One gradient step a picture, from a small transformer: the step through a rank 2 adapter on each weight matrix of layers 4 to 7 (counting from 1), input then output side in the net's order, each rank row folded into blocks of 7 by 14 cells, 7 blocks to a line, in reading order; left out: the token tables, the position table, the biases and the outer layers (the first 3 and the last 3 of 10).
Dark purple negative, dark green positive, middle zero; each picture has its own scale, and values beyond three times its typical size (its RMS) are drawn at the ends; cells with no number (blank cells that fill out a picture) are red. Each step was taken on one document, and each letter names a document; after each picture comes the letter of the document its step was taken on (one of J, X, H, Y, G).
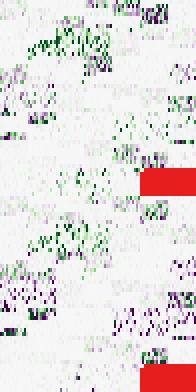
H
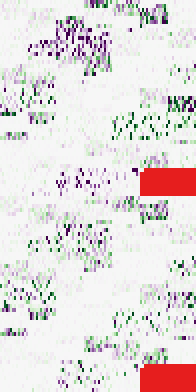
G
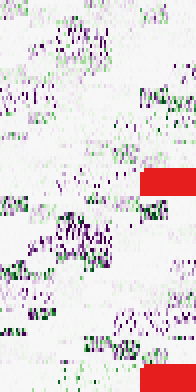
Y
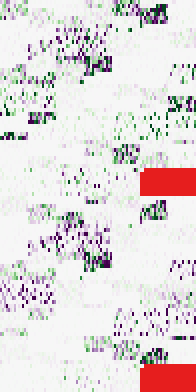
Y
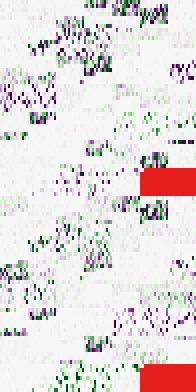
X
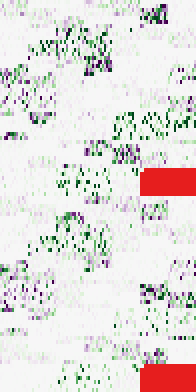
G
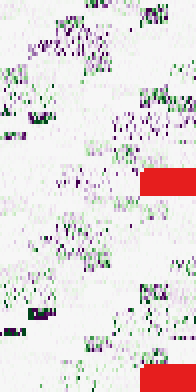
H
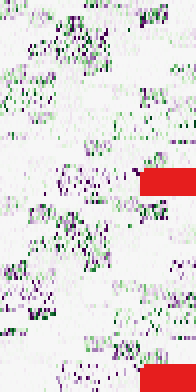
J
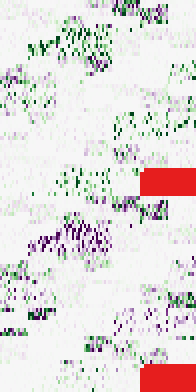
H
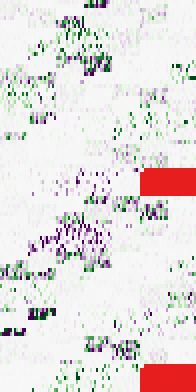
X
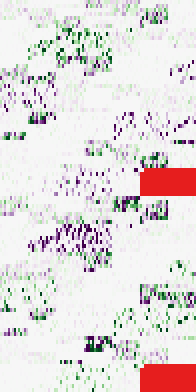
X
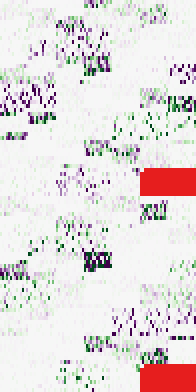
G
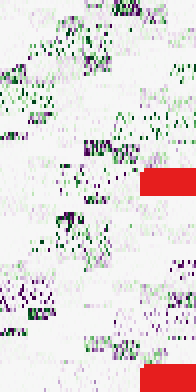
Y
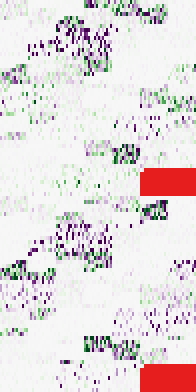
Y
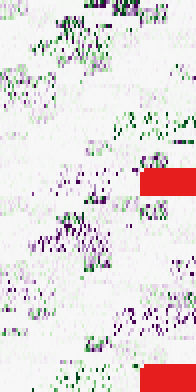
X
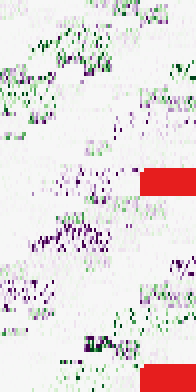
X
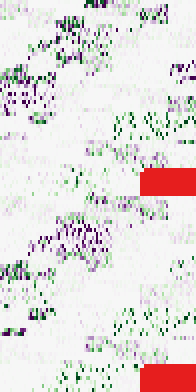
X
